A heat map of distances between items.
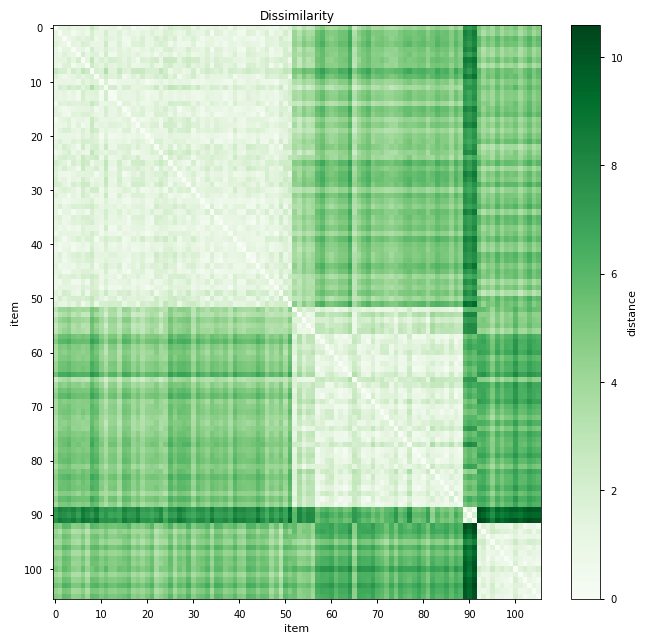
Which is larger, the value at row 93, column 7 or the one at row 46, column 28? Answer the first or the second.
the first
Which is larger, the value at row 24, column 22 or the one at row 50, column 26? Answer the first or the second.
the second
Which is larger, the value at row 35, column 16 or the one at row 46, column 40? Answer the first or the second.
the second
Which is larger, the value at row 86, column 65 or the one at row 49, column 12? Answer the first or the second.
the first
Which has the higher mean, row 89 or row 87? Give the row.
89
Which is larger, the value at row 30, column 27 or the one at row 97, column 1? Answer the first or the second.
the second
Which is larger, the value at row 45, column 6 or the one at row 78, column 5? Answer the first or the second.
the second
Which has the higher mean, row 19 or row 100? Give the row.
100
